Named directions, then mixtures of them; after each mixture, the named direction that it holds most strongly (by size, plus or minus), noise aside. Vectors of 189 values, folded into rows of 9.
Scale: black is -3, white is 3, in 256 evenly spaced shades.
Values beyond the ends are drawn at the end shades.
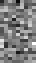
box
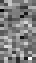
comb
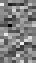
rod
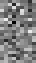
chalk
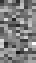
box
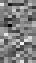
rod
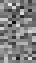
chalk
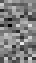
rod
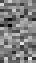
rod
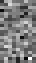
comb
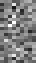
chalk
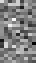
box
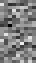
rod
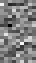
rod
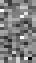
comb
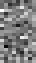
comb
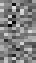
chalk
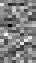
rod
